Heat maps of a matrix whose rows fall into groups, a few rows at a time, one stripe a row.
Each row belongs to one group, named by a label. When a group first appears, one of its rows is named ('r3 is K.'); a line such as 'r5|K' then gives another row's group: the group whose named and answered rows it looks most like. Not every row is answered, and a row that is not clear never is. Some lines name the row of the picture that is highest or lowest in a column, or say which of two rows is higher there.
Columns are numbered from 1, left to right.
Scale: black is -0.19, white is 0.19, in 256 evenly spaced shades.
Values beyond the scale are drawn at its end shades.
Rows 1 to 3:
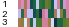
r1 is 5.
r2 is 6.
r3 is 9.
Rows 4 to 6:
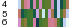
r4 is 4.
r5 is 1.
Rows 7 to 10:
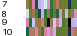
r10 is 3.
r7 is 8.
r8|4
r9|9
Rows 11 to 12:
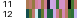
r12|5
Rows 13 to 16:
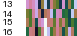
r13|5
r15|8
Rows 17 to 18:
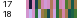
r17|8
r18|6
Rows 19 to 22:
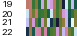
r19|4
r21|4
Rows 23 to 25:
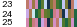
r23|5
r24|4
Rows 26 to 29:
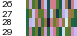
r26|5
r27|6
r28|6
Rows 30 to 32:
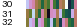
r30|6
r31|9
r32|6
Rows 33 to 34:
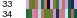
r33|6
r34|6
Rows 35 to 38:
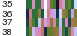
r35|8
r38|9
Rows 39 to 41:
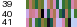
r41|9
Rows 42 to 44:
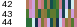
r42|4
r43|4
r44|8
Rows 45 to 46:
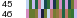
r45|4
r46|1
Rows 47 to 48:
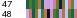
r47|1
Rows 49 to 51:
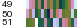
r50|9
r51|5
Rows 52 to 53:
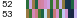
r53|5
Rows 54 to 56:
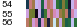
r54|3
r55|1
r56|9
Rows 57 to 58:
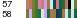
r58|4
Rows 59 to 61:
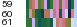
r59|5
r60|1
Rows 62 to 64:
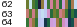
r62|5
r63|8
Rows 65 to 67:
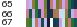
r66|9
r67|6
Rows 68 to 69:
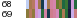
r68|3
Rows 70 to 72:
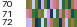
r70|9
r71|8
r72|4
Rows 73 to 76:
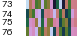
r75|3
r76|3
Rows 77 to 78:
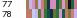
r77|6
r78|9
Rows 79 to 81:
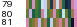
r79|9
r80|5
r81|6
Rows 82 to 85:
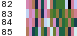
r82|1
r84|8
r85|1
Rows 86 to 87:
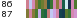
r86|4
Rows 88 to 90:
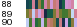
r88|1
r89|9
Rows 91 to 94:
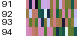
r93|1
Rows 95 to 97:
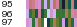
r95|3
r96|1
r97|5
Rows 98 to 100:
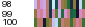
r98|3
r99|3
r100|8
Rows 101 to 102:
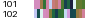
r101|4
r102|9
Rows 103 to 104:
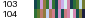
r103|9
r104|6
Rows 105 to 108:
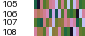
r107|5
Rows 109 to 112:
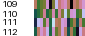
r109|1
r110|5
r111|3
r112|3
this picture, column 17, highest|110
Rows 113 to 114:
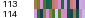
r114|1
